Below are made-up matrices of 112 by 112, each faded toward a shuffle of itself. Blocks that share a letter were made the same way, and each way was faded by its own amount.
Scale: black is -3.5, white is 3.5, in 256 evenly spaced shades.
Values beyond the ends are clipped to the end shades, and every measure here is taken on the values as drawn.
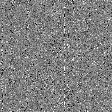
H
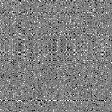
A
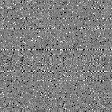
A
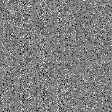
H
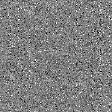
H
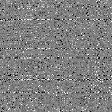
A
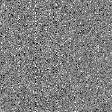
H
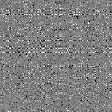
A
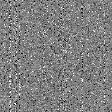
H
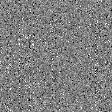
H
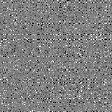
A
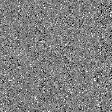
H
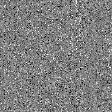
H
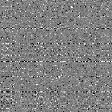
A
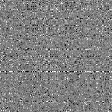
A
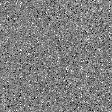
H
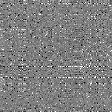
A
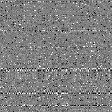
A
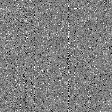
H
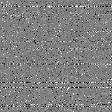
A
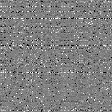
A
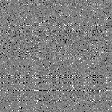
A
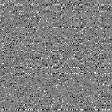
A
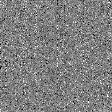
H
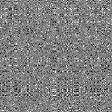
A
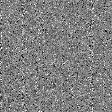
H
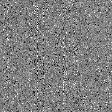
H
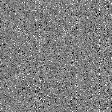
H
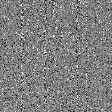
H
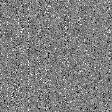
H
